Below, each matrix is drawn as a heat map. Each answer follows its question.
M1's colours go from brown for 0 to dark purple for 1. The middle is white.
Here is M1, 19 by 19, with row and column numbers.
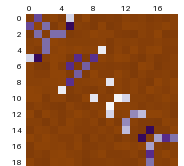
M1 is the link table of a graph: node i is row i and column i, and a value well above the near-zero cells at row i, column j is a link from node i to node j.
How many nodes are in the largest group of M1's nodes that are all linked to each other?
3
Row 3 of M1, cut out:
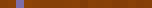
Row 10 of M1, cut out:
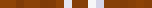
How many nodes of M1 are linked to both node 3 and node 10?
0
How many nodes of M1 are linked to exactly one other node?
8
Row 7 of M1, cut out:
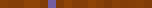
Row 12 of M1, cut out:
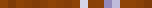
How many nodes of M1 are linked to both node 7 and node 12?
0
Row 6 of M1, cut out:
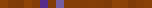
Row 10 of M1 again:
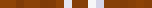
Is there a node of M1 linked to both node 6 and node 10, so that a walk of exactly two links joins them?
no
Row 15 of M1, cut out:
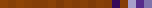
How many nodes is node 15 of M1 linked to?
4
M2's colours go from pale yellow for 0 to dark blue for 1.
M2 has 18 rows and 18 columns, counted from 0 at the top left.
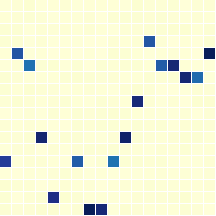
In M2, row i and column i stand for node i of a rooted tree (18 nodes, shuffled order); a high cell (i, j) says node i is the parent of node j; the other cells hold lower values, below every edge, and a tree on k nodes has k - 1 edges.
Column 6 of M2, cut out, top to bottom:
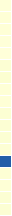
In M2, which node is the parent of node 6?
13
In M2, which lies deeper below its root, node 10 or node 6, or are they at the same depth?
node 10
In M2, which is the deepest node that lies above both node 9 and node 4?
13
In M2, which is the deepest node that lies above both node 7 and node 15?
6
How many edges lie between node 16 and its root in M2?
3
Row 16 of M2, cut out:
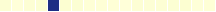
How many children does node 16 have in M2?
1
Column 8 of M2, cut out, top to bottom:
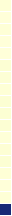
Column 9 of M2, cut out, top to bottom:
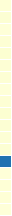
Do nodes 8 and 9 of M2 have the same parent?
no
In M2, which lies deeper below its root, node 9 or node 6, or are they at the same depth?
the same depth
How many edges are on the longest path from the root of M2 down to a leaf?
9
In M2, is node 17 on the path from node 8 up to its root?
yes
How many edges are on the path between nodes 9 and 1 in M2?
5
